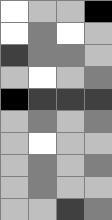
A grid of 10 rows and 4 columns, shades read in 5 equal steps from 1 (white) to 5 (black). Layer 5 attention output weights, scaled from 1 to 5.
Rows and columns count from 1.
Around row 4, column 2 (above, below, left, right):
3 4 2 2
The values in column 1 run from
1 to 5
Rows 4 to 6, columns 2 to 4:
1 2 3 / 4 4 4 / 3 2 3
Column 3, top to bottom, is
2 1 3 2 4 2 2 2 2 4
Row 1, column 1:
1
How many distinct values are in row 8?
2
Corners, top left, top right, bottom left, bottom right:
1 5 2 3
